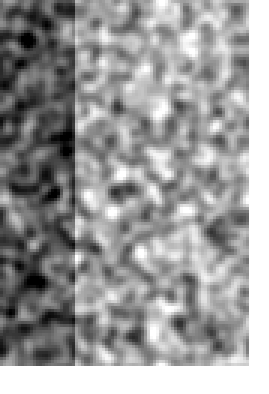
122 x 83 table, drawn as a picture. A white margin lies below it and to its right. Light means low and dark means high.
Grain: blotchy. Histogram: bell-shaped. Stripes: none. Seam: vertical, 30% of the way across, the left part higher.
